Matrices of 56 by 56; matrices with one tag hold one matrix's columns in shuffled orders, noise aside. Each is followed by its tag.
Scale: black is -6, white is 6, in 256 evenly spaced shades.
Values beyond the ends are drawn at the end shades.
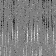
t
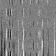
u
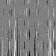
u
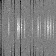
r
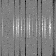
r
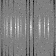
r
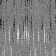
t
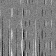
u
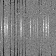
r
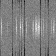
r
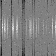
r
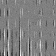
u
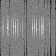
r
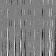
u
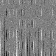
u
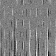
u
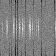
r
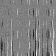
u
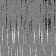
t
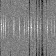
r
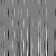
u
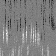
t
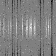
r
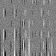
u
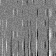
u
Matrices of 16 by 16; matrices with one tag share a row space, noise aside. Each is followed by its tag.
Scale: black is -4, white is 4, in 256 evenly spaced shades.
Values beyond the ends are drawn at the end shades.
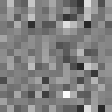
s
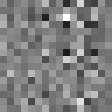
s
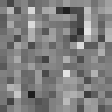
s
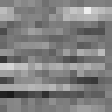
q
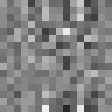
s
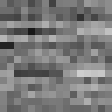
q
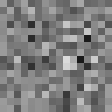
s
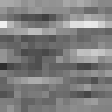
q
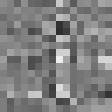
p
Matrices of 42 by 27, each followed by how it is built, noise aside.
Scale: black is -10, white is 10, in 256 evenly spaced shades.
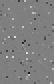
sparse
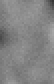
smooth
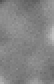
smooth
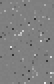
sparse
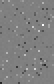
sparse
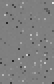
sparse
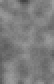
smooth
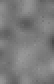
smooth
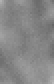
smooth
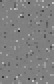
sparse
